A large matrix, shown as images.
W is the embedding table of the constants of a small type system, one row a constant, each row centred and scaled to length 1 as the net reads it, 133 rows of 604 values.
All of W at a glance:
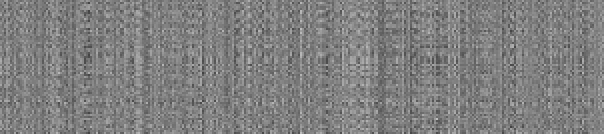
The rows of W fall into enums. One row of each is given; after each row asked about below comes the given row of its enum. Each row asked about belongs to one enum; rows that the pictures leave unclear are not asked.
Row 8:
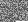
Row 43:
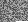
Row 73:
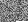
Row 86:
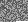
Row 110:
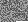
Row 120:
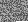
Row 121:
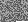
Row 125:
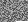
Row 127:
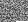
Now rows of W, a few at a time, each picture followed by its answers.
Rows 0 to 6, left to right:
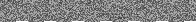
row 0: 86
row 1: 121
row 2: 125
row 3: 110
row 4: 127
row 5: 86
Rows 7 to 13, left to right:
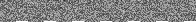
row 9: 86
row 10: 110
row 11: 125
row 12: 110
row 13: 120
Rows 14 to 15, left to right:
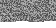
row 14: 120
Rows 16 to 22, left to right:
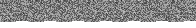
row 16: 120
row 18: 86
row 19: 125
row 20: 125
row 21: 110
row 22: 43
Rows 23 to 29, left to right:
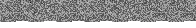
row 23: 121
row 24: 86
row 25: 121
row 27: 86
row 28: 110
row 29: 110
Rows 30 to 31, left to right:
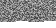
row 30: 125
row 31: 127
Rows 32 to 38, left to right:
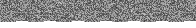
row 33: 43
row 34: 8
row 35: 110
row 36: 86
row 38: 110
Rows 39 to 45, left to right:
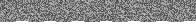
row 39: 86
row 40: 120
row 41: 125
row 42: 121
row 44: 120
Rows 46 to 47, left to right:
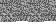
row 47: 120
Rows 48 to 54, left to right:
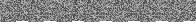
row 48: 121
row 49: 43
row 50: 73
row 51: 43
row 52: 110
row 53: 43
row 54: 125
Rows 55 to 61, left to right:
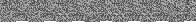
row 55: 110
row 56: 110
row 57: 120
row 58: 121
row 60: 120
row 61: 73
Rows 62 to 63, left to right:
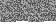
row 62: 121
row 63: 120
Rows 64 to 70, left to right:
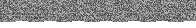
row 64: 43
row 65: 127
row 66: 121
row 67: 120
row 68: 110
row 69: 121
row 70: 8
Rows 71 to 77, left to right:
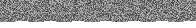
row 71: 125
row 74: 110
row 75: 120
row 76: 86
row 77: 125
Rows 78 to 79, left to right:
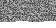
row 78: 43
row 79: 120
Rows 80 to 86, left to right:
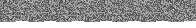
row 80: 43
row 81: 121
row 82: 43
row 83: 121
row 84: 120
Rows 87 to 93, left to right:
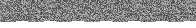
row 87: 121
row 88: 43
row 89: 86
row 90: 86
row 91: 110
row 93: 43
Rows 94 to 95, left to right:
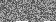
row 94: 86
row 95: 43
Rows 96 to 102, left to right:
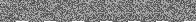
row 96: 8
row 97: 110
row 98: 86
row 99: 121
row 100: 121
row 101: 121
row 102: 86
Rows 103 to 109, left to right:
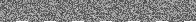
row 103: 86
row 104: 120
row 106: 43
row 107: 86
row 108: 43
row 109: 121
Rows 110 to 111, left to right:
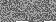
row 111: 121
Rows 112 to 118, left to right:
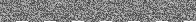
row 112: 120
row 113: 110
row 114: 8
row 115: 125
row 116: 120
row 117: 43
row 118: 8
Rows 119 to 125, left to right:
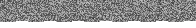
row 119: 86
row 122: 8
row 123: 120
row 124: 73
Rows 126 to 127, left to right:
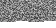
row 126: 125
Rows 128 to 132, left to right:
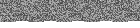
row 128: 120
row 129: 121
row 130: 110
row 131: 86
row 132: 110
